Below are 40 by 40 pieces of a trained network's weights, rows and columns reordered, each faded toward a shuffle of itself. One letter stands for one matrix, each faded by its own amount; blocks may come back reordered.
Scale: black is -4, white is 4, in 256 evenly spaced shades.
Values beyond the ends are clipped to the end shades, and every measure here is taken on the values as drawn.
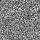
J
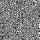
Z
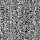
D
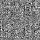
D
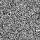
J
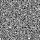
J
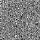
Z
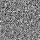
J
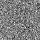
J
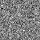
J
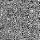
Z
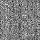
D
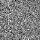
Z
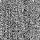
D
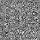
Z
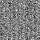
D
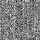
D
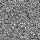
J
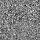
J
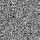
Z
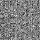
D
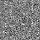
Z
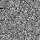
J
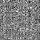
D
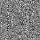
Z
